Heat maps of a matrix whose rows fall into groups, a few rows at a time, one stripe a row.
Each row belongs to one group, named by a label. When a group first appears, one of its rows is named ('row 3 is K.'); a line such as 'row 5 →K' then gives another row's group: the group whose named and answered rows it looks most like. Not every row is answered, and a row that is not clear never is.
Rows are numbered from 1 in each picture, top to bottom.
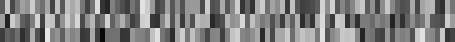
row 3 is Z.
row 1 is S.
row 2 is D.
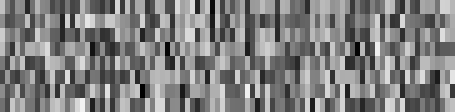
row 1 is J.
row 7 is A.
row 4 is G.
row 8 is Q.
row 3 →J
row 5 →Q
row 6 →Z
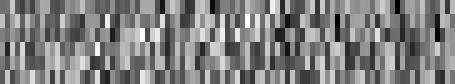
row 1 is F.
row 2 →A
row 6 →S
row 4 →Q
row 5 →Q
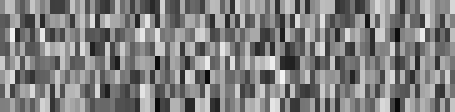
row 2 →D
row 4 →Q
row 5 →A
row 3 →F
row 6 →Q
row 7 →S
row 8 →F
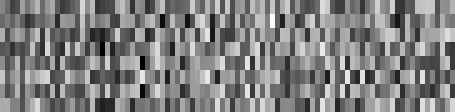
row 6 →G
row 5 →A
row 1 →J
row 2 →F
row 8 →J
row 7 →A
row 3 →J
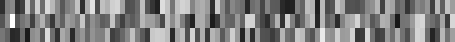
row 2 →F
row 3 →Z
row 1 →D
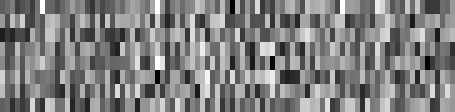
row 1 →F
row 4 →G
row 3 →Z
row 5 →G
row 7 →J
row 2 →Q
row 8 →Z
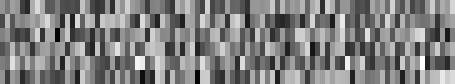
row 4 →Q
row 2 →D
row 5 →G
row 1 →J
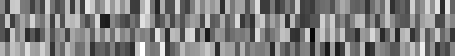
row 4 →G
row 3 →Q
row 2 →S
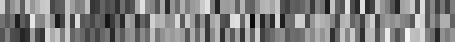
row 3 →Z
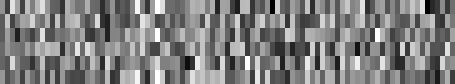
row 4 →D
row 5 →F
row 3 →F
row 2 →S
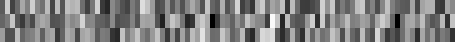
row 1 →S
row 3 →G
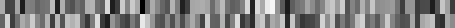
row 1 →A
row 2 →S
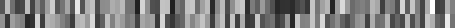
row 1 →D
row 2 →D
